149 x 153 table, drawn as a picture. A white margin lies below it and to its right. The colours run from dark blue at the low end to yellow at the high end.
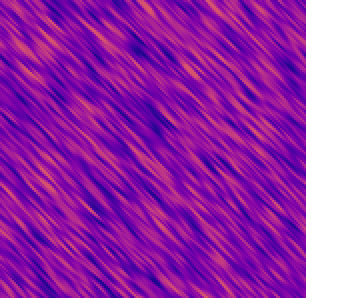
Grain: diagonal, down to the right. Seam: none. Slope: none. Mirror symmetry: none. Average level on the scale: 30%. Histogram: bell-shaped. Odd rows or columns: none.
